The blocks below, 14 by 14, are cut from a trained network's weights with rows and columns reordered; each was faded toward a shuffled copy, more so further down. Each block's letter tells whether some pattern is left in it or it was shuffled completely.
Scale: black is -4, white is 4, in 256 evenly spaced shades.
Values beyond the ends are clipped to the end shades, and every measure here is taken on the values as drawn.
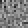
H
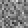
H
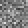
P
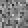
P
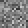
H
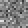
P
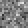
P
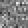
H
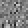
H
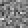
P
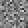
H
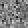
P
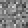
H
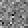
P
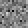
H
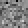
P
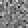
P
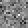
P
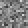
P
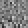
H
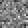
P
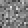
P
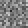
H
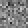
H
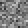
P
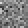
P
